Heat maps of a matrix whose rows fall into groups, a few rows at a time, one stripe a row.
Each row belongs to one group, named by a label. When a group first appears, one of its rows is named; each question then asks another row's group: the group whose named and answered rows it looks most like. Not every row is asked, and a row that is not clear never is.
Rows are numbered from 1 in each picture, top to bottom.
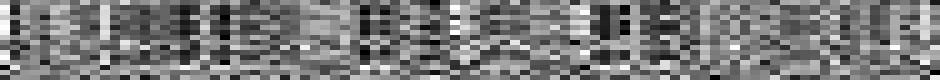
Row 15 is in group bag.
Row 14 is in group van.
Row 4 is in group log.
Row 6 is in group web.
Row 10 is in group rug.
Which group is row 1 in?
bag
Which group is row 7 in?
web
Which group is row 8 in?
log
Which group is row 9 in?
bag
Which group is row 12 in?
web
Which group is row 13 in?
log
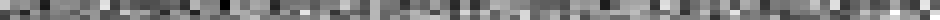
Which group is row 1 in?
log
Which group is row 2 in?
log
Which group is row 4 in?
rug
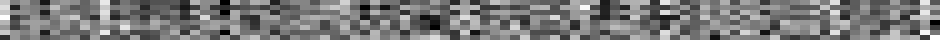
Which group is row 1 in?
log
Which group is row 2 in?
web
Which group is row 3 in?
log
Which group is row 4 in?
web
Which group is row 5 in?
bag
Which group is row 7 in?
log
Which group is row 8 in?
rug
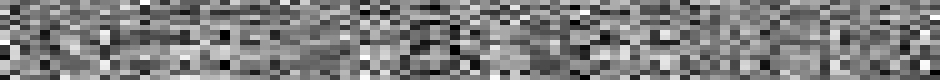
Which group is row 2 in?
bag
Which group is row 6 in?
van
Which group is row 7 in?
log
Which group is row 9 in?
web
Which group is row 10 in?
van
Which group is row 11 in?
van
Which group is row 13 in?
log
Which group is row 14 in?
log
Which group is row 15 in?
bag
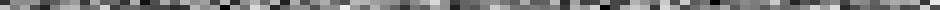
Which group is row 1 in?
rug
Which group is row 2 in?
log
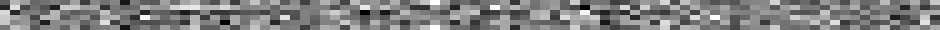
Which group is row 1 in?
rug
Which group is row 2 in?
van
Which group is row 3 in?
web
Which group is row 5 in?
log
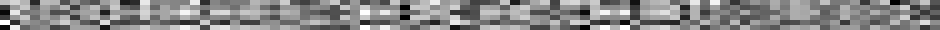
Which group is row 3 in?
van
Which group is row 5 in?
web
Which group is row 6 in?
van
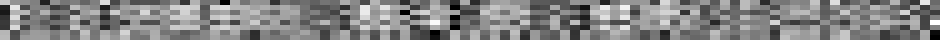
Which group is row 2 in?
van
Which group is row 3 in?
van
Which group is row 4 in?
van
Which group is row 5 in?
rug
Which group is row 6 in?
van
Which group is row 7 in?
bag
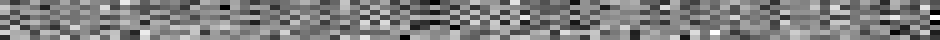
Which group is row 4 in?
rug
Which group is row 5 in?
bag
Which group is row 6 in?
van
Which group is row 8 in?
van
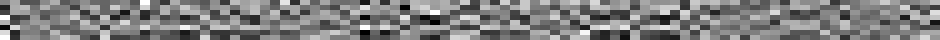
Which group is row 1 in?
rug
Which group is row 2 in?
van
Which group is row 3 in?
rug
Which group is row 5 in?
bag
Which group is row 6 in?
van
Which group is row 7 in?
web
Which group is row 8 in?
web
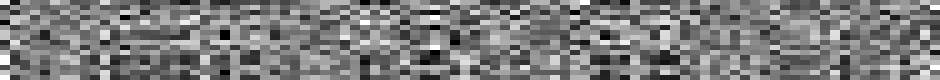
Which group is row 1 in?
web
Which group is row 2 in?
rug
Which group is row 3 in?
bag
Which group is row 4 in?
rug
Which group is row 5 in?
van
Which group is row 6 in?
bag
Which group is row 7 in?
log
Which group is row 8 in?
log
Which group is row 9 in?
van
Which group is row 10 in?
rug
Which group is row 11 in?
bag
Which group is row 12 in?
web
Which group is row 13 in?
web
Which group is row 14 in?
rug
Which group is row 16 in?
web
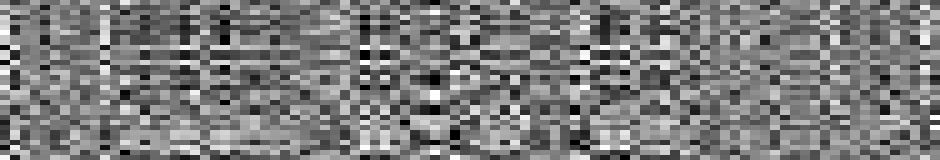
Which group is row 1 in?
bag
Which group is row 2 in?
log
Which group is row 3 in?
rug
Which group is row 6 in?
web
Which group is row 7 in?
web
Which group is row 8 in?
log
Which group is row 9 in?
log
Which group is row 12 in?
web
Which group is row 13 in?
van
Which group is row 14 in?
log
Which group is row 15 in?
web
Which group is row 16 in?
bag
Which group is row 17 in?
bag
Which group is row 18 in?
web
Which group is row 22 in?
bag
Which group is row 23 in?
bag
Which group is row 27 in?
van
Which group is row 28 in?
van
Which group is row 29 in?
bag
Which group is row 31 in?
rug
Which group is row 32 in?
web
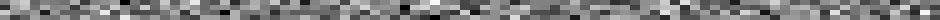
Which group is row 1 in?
rug
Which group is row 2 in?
van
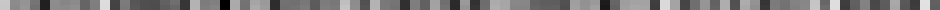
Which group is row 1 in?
log
